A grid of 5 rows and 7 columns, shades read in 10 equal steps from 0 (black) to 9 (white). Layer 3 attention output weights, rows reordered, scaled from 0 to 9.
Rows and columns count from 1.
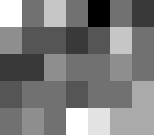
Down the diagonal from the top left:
9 3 5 3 8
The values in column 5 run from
0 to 8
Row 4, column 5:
4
